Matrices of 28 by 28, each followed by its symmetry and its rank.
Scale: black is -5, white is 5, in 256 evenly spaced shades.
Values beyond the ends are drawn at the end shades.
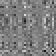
neither, rank three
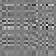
neither, rank two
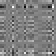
neither, rank two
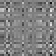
neither, rank two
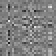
neither, rank three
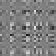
antisymmetric, rank two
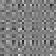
neither, rank two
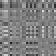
antisymmetric, rank two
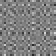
antisymmetric, rank two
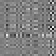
neither, rank two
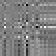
antisymmetric, rank two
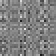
neither, rank three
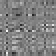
neither, rank three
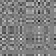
antisymmetric, rank two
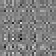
neither, rank three
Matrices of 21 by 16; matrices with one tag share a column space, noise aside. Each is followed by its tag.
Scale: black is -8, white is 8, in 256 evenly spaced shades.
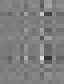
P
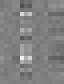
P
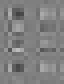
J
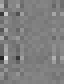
P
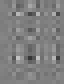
P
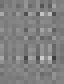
P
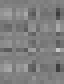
J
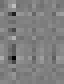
P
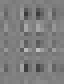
J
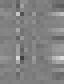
P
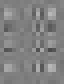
J
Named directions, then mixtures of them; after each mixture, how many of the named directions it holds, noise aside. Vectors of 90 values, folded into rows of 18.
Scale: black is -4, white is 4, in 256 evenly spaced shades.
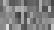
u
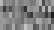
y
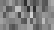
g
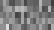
one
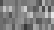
one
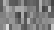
one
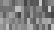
three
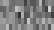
three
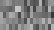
three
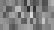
one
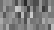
two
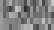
two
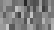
two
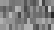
three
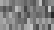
three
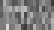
two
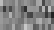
one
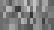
one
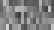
one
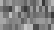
two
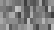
three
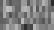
three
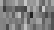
three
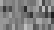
one
